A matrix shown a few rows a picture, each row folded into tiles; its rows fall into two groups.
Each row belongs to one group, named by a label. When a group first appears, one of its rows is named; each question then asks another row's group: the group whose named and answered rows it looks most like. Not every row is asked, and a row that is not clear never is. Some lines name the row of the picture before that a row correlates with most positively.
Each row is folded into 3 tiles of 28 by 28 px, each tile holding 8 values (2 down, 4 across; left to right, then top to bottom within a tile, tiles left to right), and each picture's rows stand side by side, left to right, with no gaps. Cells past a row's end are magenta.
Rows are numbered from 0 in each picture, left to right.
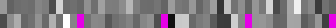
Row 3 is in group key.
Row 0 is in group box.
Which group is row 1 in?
key
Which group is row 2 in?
box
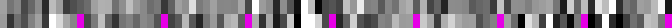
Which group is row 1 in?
key
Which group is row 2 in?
key
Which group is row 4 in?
key
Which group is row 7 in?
key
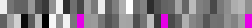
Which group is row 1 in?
key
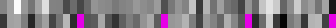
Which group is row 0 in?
key
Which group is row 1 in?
key
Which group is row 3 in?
key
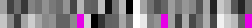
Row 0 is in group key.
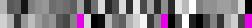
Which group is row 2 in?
key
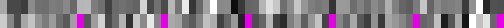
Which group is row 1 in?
box
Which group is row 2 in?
key
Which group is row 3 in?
key
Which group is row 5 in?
box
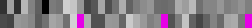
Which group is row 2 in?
key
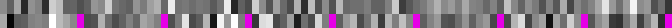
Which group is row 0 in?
box
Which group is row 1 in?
key
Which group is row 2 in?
box
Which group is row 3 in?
box
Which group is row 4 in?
box
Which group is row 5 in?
key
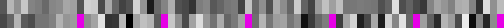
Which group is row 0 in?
key
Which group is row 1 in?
box
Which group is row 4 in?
box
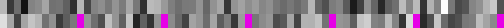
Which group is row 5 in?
key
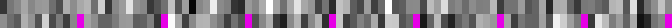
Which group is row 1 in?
key
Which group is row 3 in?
key
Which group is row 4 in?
box
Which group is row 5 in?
key
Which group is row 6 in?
box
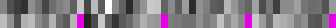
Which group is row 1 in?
key
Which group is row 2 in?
box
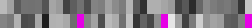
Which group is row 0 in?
box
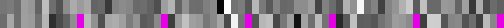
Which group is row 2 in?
box
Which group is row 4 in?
key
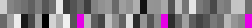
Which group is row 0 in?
box
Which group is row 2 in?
key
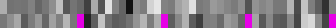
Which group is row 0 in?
box
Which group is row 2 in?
key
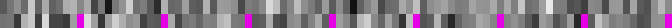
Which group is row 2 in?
box
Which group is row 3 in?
key
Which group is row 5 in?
key
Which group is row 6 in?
key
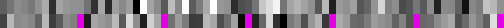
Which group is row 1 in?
box
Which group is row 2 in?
key
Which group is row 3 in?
key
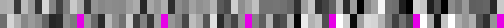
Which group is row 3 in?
box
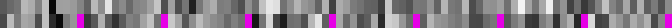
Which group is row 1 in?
key
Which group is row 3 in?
key
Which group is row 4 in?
box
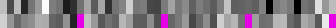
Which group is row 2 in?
box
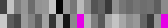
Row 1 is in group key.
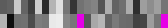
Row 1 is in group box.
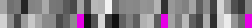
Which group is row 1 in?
key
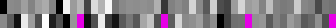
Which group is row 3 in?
key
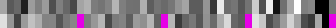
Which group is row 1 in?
box
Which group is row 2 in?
box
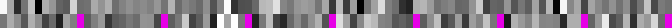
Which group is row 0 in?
box
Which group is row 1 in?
key
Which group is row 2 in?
box
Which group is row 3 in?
key
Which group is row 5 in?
box
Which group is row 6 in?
box
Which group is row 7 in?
box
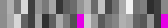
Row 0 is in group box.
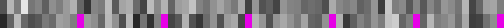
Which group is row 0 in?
key
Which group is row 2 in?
key
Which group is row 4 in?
box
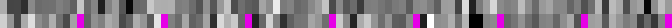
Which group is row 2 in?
box
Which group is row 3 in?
key
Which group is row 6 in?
key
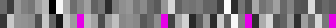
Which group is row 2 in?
box
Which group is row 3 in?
box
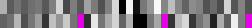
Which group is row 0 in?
box
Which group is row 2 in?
box
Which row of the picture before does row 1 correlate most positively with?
0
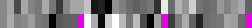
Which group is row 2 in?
key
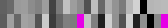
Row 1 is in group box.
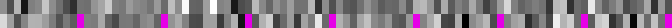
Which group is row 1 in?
key
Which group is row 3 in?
box
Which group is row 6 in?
box
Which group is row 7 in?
box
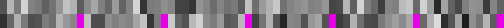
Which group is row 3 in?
key
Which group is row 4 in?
key
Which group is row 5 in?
box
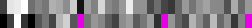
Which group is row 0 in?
key
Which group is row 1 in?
key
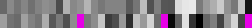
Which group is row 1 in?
box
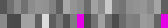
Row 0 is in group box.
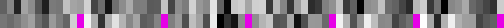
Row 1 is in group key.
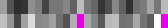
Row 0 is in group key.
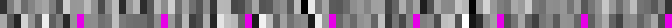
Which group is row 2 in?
box
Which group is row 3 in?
box
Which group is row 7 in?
key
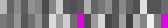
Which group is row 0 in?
box
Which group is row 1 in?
box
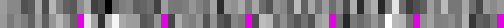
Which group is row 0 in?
box
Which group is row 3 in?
box
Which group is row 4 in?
box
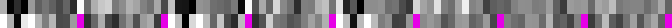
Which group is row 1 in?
key
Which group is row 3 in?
key
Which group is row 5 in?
key
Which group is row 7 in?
key
